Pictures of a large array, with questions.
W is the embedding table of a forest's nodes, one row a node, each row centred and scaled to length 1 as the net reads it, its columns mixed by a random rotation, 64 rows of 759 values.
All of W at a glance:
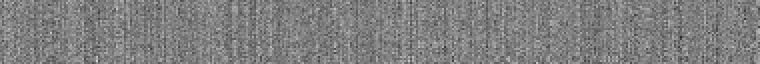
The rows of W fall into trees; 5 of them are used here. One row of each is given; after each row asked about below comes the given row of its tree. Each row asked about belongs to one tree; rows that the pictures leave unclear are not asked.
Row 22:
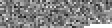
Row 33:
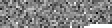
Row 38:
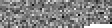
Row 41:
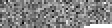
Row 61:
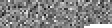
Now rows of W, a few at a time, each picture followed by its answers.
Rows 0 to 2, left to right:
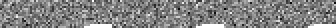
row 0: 38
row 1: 61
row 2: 33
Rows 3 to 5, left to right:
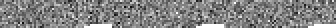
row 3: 41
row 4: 61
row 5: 38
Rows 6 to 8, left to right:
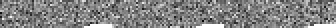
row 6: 41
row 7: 38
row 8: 41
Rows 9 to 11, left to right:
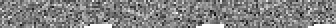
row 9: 41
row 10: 61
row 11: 41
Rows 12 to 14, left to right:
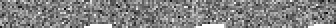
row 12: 61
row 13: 41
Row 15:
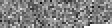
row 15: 41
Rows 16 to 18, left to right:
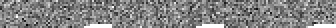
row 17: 61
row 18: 41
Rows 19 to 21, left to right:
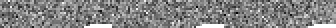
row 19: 61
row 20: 38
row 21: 22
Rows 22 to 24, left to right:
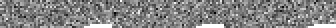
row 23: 61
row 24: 22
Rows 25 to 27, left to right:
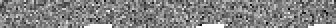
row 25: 38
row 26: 41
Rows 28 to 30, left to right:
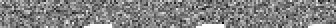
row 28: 22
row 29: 38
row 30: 38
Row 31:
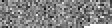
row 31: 61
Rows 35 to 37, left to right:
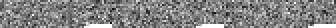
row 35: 38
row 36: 33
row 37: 61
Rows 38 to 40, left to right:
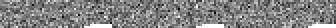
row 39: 61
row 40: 38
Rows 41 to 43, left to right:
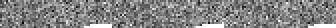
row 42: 41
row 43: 61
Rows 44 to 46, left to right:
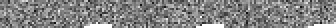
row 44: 33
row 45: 41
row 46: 41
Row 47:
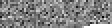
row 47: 41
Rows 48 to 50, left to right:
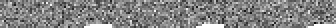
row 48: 38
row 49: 38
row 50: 41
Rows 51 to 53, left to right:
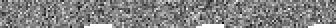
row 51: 61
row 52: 38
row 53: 38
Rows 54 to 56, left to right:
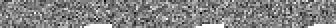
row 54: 38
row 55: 41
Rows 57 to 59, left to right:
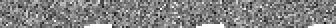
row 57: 61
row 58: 61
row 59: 33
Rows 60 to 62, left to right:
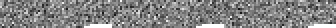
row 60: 61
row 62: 38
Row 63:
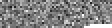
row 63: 22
